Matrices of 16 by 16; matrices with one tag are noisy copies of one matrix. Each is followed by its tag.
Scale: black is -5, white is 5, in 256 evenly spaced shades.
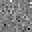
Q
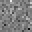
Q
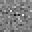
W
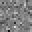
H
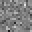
H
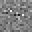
W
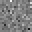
Q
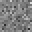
Q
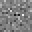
W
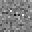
W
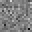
Q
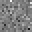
Q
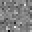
H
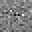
W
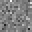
Q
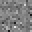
H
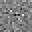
W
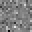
H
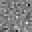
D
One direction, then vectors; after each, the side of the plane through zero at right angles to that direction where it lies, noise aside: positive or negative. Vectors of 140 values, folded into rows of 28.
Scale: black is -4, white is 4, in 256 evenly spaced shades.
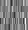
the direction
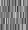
negative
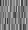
positive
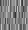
positive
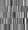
positive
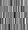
positive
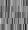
negative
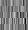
negative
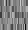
negative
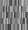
positive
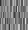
positive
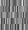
negative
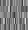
positive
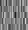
positive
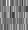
positive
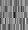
positive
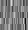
negative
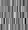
negative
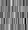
negative
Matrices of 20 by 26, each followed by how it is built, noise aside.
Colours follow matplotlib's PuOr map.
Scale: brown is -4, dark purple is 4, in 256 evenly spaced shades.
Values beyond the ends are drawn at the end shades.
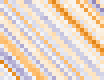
Toeplitz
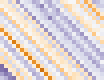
Toeplitz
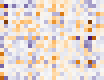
low rank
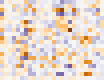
low rank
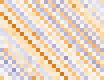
Toeplitz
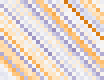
Toeplitz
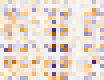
low rank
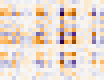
low rank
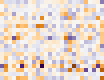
low rank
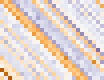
Toeplitz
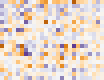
low rank
